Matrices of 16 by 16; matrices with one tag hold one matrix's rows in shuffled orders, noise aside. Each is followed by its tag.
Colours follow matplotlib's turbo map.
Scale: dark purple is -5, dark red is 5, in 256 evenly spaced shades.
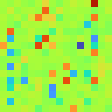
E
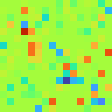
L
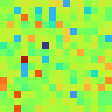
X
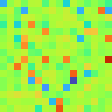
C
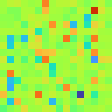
E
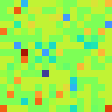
X
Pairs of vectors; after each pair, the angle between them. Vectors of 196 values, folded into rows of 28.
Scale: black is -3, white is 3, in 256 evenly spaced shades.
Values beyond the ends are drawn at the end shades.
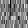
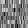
orthogonal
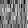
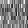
nearly opposite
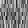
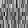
nearly parallel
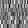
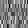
nearly parallel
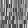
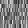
orthogonal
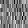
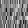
orthogonal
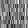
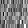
orthogonal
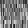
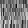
nearly parallel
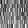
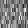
orthogonal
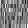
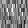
orthogonal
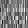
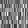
partly aligned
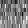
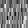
partly aligned
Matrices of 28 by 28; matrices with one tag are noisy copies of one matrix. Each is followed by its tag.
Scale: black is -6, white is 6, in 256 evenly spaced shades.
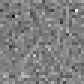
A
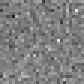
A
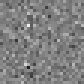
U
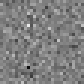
U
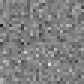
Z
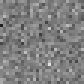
Z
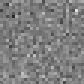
A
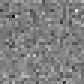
A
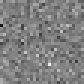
Z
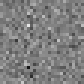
U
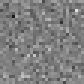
A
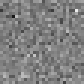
A
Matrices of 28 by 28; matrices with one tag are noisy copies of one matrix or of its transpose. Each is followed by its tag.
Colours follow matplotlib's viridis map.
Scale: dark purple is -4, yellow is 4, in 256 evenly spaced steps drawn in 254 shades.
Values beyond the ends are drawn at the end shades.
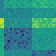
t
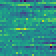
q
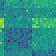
t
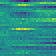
q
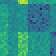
t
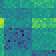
t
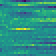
q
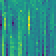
q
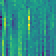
q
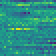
q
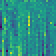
q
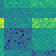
t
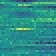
q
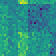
t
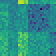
t
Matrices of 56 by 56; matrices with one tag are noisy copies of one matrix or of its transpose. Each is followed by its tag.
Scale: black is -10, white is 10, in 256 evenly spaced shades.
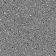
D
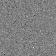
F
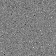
F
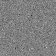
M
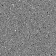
D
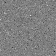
D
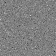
D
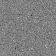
M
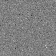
M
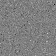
F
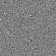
D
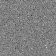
M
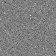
D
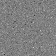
F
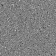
D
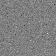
F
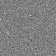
D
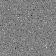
M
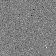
M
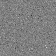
M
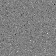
F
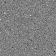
D
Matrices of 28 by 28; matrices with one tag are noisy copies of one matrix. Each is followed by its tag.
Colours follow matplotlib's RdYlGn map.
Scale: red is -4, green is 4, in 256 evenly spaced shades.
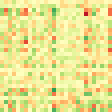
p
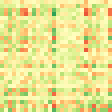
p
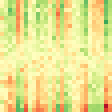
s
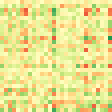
p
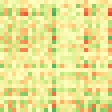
p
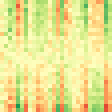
s
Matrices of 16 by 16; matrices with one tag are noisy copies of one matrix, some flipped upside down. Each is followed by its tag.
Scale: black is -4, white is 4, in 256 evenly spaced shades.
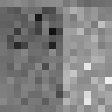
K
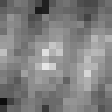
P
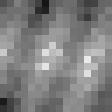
P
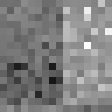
K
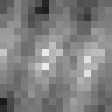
P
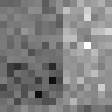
K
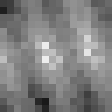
P
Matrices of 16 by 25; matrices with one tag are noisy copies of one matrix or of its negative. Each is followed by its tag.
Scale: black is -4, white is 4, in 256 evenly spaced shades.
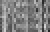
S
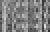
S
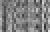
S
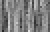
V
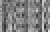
S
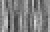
V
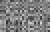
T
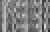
S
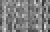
S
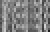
S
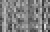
S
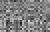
T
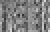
S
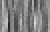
V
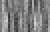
V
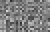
T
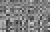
T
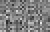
T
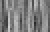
V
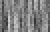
V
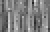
V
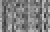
S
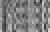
S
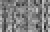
S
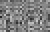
T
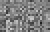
T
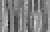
V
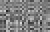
T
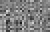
T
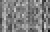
S
